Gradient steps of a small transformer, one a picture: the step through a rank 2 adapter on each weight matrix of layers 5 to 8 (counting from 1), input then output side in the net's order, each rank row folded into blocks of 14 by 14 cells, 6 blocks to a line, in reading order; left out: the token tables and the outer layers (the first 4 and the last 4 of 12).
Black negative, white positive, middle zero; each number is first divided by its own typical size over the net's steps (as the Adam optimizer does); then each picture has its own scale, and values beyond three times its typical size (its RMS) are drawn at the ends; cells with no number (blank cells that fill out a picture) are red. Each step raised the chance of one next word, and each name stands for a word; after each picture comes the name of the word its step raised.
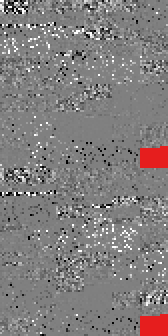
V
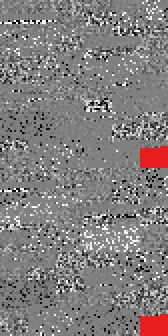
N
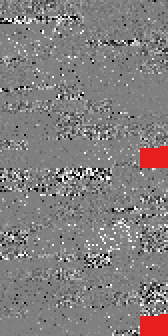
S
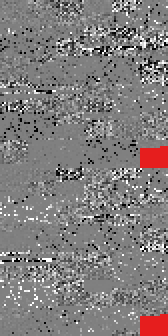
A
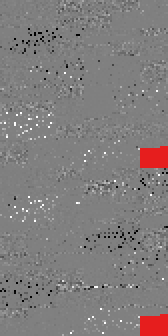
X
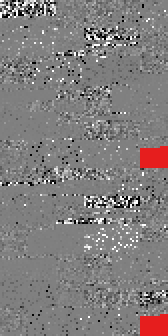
S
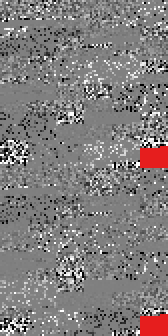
N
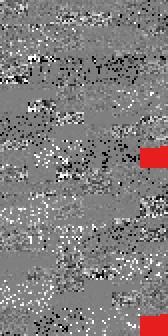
A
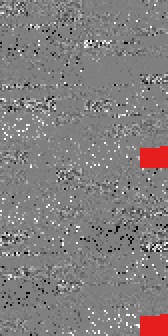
X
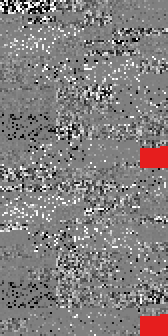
N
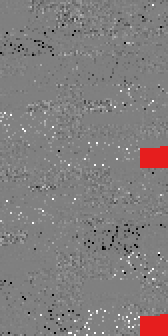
X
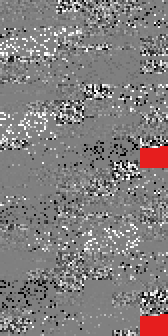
V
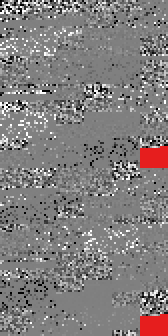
V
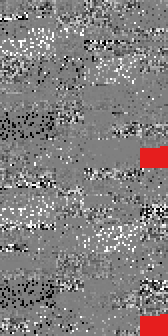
N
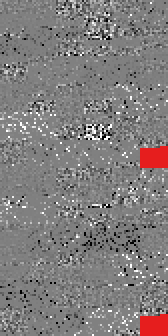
X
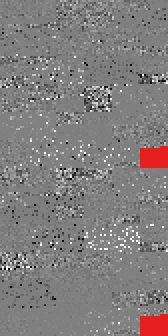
S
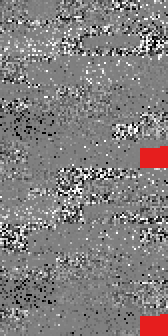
N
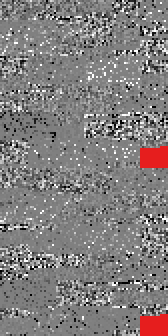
N
